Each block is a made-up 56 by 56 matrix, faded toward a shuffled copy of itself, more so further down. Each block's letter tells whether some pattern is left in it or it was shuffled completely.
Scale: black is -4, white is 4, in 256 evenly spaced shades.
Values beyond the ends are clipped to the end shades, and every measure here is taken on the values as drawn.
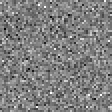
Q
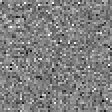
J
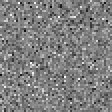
Q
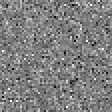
J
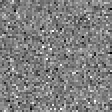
J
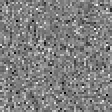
J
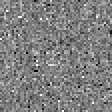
J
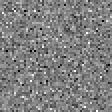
Q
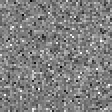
Q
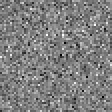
Q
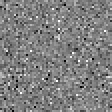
J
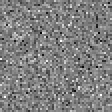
J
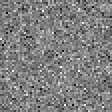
J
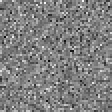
Q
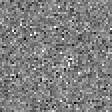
Q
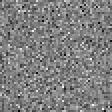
J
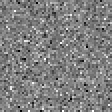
Q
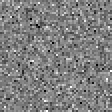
Q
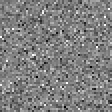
J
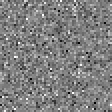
J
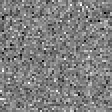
Q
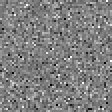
J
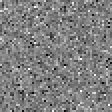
Q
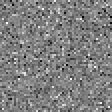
Q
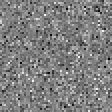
J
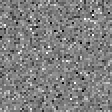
Q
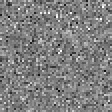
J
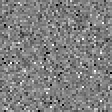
Q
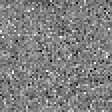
J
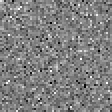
Q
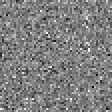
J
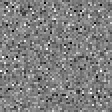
Q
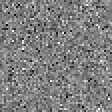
Q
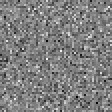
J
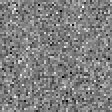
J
